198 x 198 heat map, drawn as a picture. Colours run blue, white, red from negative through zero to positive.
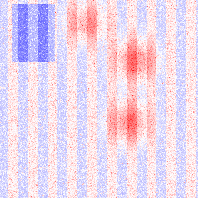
On average the colour sits 50% of the way up the scale. Upright stripes repeat 10 times across the table. The top left is the ninth with the lowest average. There are three bumps. In the top left lies a patch that is lower than the rest.
